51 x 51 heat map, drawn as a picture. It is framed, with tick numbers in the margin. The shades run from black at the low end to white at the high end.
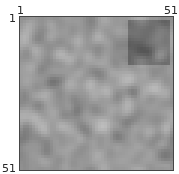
Ninth with the lowest average: top right. Grain: blotchy. Roughest part: top right. Odd patch: lower, in the top right. Histogram: skewed, a long tail of low values. Mirror symmetry: none. Average level on the scale: 60%.
